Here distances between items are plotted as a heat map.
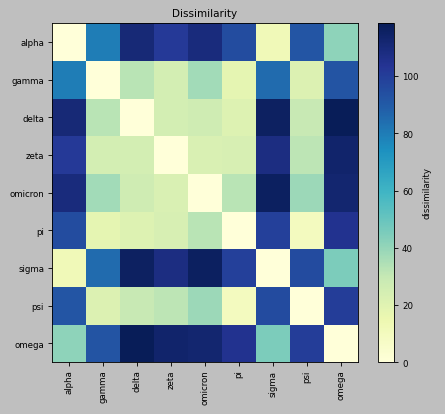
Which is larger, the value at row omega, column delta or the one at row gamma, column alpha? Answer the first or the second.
the first
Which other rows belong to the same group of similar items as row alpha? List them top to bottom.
sigma, omega
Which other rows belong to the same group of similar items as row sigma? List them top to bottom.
alpha, omega
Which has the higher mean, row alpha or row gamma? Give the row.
alpha
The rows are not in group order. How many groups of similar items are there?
2
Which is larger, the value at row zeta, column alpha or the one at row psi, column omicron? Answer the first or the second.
the first
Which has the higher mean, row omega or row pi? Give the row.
omega
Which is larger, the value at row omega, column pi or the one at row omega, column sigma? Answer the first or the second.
the first
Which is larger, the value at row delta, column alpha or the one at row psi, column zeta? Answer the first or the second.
the first
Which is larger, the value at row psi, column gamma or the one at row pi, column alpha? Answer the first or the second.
the second
